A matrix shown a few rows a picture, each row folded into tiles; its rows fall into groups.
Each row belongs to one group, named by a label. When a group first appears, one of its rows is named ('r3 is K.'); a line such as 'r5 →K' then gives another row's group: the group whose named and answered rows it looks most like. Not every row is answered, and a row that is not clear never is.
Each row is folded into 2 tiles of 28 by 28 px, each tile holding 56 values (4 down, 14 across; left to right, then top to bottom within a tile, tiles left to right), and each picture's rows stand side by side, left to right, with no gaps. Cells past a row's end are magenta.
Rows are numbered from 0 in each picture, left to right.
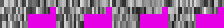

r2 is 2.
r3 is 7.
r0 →7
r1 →7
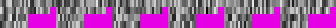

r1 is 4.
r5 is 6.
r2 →2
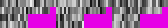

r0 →7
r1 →7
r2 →2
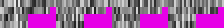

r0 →7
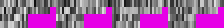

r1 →4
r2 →6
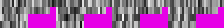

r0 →4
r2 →6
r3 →6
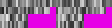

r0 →2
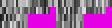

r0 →7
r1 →4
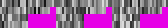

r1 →2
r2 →6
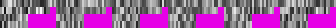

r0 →7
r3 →2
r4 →6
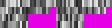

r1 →4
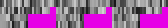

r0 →2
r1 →2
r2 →2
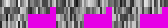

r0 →7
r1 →4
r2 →4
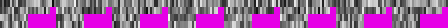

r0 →4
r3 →4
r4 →7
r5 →4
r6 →4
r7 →2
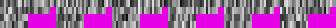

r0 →2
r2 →4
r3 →6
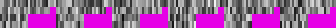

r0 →6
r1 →7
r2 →4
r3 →4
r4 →2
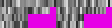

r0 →2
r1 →6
